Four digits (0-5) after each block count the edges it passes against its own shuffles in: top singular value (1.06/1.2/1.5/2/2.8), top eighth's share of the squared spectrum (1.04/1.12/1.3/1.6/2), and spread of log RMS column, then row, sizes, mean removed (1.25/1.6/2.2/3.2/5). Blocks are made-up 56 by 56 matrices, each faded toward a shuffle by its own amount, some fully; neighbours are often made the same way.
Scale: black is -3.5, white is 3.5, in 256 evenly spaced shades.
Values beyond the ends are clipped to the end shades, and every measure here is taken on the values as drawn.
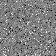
0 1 0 0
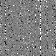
3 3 2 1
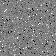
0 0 0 0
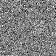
0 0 0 0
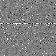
3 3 0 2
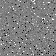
0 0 0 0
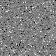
1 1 0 0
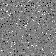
2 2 0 1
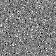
0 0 0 0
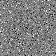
1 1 0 0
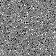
1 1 0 0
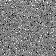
1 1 0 0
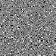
4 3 1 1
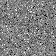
0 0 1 0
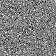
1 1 0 0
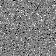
0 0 0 0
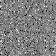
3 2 1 0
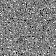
2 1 0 0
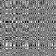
5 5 4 3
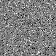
1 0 0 0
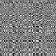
5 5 3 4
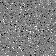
0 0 0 0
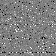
2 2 0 1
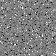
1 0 0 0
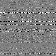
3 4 0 4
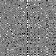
4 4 2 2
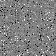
2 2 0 0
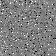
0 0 0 0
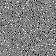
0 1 0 0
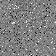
0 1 0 0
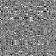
4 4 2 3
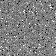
1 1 0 0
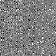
3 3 2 1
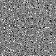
3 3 2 1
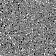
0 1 0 0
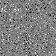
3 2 0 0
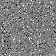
2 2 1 0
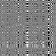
5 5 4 2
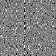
4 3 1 1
